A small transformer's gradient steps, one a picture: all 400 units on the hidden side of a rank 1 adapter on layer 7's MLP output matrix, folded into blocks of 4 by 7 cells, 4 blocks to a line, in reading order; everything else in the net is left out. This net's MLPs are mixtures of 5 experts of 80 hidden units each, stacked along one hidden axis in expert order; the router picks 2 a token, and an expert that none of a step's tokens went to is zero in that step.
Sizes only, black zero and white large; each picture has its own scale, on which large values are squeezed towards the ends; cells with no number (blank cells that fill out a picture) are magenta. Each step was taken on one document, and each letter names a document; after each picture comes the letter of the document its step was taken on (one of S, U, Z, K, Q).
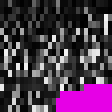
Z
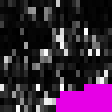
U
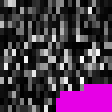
Z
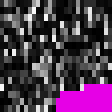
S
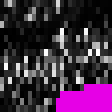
U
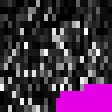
Z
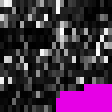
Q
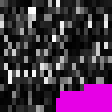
Z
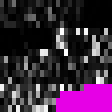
U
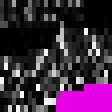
U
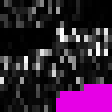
Q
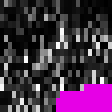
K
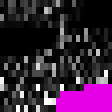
U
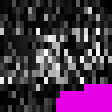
Z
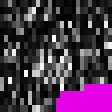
S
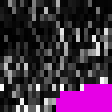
K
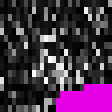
Z
